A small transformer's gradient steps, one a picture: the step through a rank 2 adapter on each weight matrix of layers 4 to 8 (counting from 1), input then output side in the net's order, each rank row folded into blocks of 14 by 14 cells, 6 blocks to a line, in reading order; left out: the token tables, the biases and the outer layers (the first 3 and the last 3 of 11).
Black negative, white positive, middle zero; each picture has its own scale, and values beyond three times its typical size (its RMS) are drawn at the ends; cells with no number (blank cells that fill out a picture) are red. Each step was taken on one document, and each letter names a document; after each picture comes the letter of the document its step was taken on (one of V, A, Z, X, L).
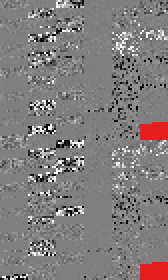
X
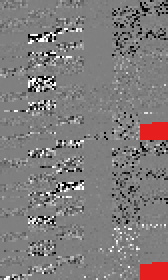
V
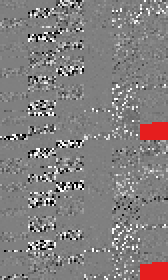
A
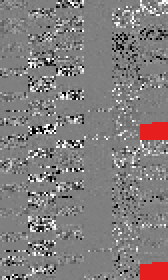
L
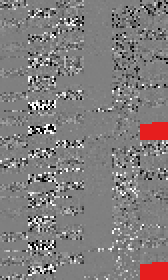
L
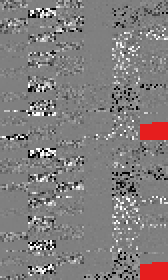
V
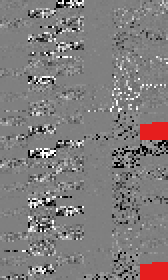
X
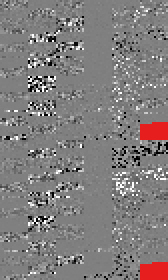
V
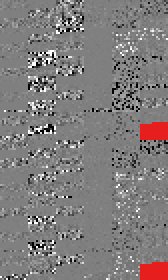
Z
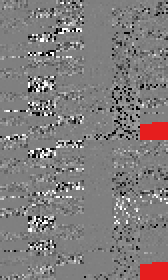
V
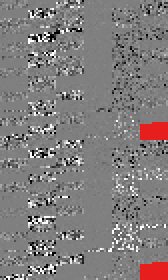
L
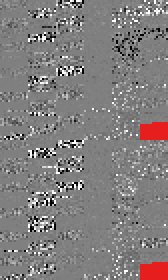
A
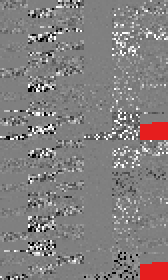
V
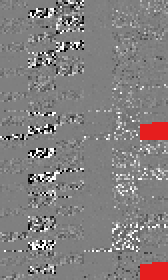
Z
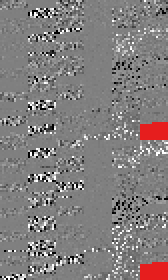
A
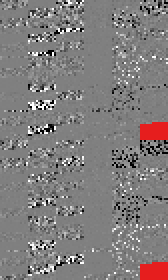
Z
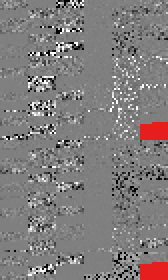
X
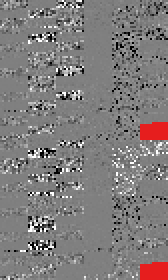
L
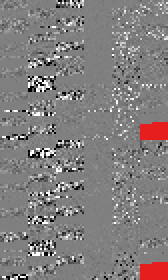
X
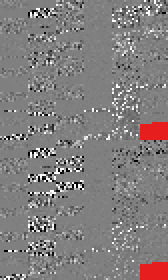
A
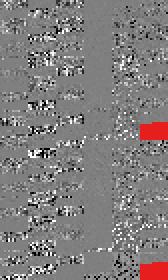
L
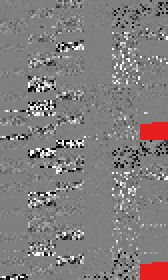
V
